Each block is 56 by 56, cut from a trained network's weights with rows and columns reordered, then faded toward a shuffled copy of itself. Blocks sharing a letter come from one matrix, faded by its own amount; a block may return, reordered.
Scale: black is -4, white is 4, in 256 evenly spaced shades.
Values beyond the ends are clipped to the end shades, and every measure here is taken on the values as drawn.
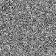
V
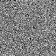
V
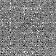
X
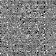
X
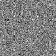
V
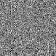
V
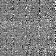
X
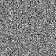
V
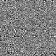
V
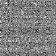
X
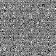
X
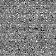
X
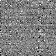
X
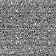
X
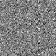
V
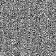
V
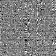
X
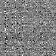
X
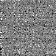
X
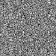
V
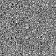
V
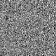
V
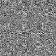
V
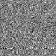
V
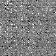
X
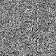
V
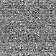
X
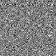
V
